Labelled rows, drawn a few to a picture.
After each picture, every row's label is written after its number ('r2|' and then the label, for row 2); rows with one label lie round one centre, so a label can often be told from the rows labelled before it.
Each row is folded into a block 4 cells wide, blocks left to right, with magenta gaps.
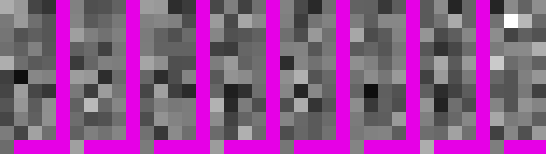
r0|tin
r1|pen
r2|tin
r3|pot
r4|pen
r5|pot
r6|pot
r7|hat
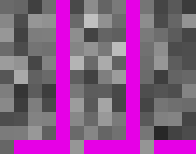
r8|pot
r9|hat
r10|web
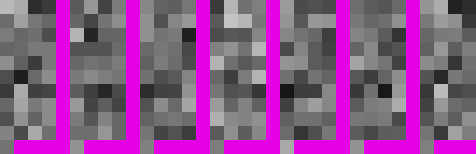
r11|tin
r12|pot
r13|web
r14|hat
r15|web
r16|web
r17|tin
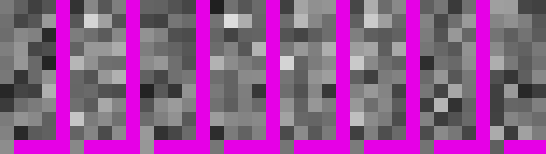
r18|web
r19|hat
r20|web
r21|hat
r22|hat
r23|hat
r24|pen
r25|tin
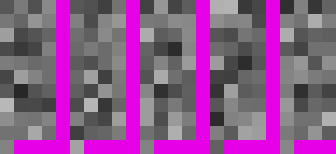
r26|pot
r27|pen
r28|pot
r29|tin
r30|pot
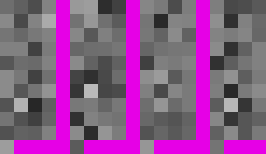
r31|pen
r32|tin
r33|pen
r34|pen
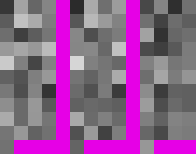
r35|hat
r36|hat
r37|pot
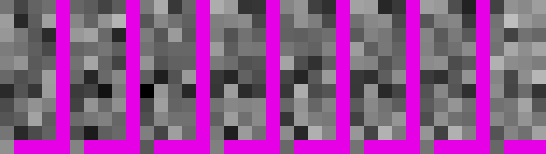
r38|web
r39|web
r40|tin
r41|tin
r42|tin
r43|tin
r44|tin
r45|hat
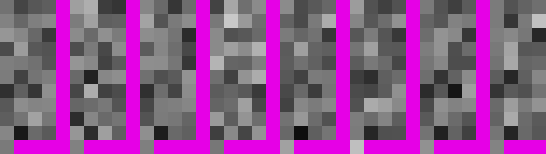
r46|web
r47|tin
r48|web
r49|hat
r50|web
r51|web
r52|web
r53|web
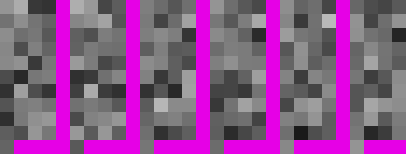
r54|tin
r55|tin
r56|web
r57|web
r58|web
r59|web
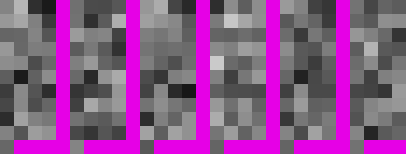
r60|tin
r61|web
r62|tin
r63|hat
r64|tin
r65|web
